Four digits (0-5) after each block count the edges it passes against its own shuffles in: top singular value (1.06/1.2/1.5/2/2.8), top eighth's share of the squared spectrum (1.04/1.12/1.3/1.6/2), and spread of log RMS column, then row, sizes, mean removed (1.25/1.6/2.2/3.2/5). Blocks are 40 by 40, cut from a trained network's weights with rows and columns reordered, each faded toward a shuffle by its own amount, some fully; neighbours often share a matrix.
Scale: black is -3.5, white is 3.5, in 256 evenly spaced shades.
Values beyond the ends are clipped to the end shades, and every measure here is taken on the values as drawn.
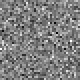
0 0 0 0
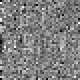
3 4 2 1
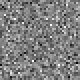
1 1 0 0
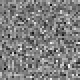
2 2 0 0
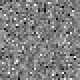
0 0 0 0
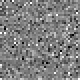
1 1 0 0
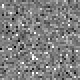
0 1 0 0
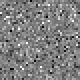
0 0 0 0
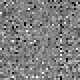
1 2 1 0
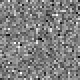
0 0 0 0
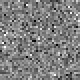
1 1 0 0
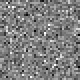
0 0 0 0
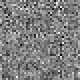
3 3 1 1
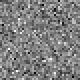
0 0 0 0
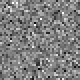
0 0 0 0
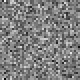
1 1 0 0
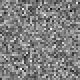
0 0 0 0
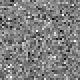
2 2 0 0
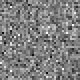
2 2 1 0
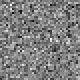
2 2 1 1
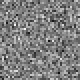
2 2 0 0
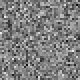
2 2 0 0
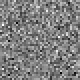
2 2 0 0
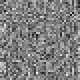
3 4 2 0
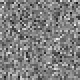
2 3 0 1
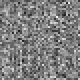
3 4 2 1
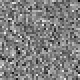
1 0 0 0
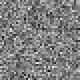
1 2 0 0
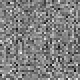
3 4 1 1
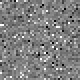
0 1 0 0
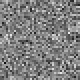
2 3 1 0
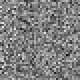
2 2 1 0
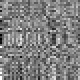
4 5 3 2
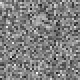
2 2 0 0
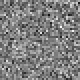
2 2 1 0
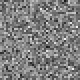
2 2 1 0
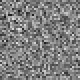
2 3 1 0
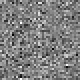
3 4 2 1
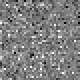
1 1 1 0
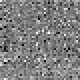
2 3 2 0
